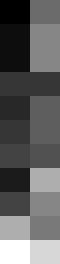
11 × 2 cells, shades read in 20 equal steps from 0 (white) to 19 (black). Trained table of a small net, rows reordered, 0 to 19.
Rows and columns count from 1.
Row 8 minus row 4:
2 -9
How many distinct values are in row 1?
2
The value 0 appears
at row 11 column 1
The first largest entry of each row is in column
1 1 1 1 1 1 1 1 1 2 2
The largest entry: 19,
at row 1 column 1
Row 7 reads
14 13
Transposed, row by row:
19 18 18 15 16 15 14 17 14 6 0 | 11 9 9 15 12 12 13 6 9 10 3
